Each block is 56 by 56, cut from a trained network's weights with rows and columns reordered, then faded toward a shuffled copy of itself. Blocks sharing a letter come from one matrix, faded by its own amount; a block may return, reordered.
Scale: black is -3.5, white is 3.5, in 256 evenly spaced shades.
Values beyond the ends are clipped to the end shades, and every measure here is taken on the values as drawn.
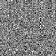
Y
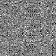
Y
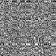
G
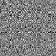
G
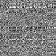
G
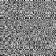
G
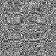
G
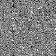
Y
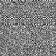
G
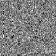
Y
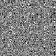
Y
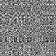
G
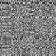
G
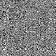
Y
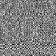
G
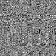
Y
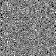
Y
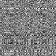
G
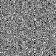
Y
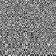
G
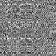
G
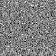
Y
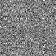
Y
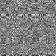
G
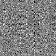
Y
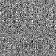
Y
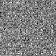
Y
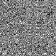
Y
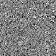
Y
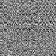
G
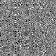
Y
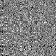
Y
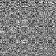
G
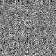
Y
